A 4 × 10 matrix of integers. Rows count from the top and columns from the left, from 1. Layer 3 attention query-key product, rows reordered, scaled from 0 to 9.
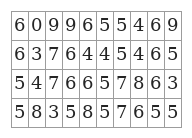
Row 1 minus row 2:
0 -3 2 3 2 1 0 0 0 4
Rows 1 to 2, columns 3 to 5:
9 9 6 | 7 6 4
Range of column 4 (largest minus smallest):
4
